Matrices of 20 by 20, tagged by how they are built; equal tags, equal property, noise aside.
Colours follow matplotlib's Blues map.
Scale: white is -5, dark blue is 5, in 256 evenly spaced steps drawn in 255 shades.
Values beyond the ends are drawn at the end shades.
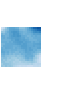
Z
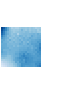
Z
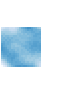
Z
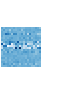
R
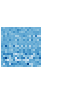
R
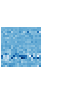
R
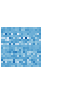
R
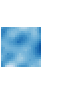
Z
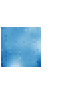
Z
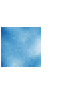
Z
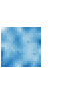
Z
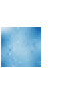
Z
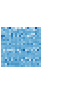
R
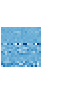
R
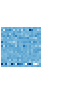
R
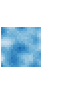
Z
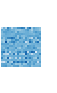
R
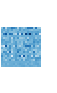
R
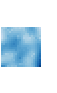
Z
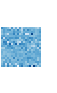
R
